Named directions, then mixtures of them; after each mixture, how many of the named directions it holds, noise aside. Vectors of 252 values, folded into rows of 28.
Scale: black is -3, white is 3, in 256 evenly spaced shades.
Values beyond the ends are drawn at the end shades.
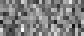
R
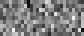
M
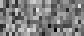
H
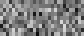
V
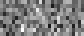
two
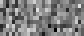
one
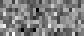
three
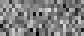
one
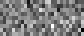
three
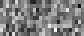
one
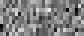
two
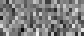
two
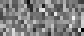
one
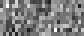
two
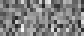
three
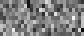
one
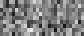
two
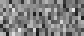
one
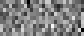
two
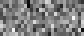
one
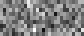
two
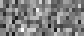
two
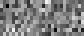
two
